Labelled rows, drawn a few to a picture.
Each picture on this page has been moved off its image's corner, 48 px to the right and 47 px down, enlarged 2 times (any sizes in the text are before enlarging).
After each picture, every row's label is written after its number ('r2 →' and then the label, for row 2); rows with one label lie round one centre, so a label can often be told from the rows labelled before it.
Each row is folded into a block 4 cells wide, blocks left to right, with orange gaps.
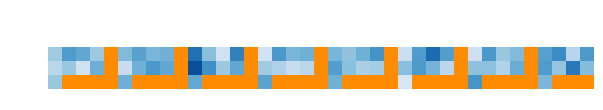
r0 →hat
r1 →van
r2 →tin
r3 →hat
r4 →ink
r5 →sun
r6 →hat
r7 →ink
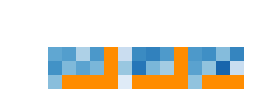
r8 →ink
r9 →sun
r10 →ink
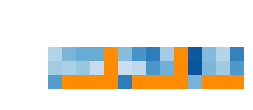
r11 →hat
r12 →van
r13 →tin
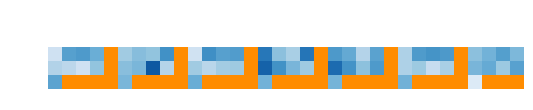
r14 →hat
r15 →ink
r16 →hat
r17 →tin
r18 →tin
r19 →hat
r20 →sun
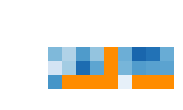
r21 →van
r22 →sun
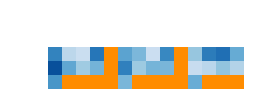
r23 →tin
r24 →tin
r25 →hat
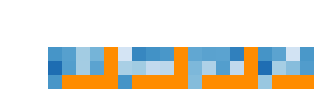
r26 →tin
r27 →hat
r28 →ink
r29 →tin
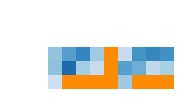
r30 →sun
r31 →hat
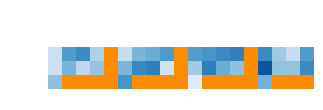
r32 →hat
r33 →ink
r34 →sun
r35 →tin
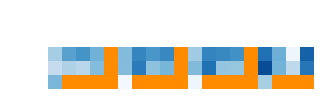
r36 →hat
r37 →sun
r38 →sun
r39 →tin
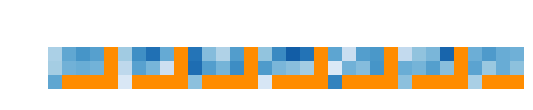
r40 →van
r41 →sun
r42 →tin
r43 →sun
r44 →van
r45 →ink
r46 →ink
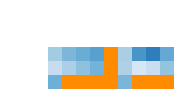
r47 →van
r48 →hat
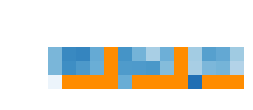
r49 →sun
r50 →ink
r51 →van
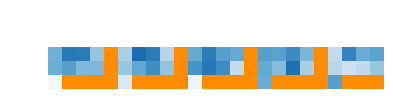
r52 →sun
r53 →sun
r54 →sun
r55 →ink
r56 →hat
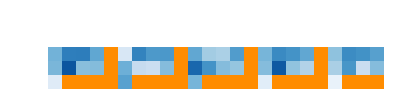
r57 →sun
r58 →hat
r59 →tin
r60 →sun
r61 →sun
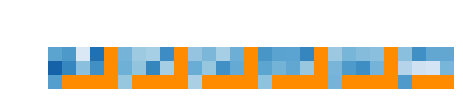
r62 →tin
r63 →ink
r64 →ink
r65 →ink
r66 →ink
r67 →hat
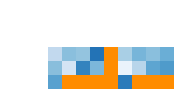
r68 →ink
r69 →van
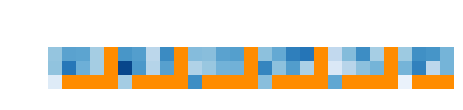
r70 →sun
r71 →tin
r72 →van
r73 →ink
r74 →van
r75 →sun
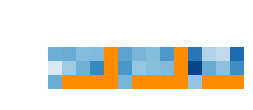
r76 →van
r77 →ink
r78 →tin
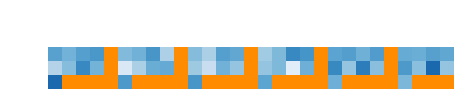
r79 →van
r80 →van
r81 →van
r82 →hat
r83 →ink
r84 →ink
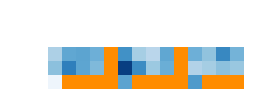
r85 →sun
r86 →tin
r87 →van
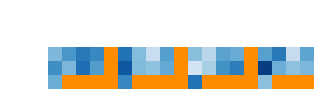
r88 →ink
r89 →tin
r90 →van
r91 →tin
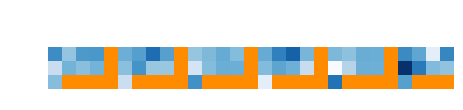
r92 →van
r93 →sun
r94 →van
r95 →sun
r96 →van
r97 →tin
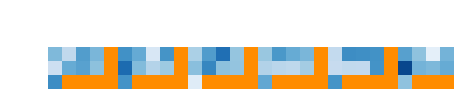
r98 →van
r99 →tin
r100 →sun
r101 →hat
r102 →hat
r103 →tin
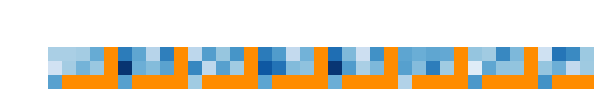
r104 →van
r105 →tin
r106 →ink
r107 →tin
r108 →tin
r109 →ink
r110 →van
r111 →hat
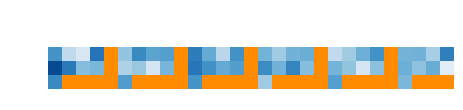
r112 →tin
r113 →hat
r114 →tin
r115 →ink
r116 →hat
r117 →ink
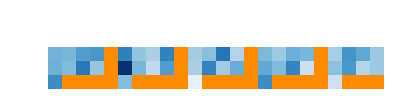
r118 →ink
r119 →tin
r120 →sun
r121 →ink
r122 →sun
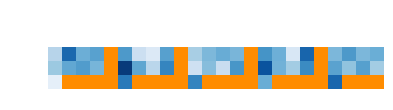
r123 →sun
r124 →tin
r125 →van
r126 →tin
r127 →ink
